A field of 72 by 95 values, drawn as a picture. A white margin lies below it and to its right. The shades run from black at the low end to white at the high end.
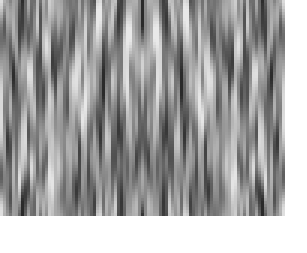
Slope: none. Grain: streaks running down. Mirror symmetry: left to right.
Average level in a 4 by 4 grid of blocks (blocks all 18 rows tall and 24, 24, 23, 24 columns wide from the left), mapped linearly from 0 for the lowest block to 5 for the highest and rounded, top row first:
1 4 4 1 / 2 5 5 2 / 4 1 1 4 / 3 0 0 3
